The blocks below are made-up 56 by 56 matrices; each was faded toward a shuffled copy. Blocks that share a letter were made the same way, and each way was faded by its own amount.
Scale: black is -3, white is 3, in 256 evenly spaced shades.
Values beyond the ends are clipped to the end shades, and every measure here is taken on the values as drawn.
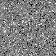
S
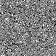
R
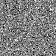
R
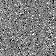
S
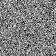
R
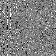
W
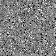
S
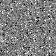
S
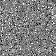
S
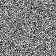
R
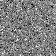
R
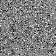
S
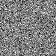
R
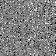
S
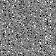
W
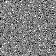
S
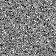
R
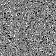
S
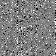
W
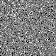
S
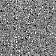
S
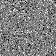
S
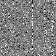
W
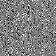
W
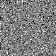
S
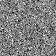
R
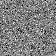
R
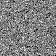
R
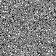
S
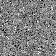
R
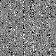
W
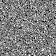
R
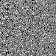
S
